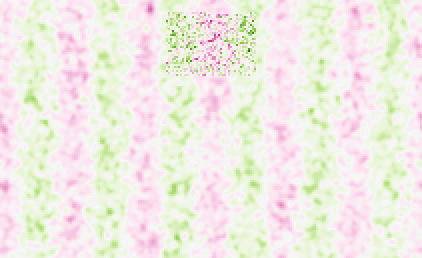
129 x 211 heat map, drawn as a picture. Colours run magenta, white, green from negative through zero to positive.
No row or column stands out. The histogram is bell-shaped. The top middle is the roughest part. Stripes running up and down repeat 6 times from left to right. An odd patch, rougher than its surroundings, sits in the top middle. No overall slope runs across the table.
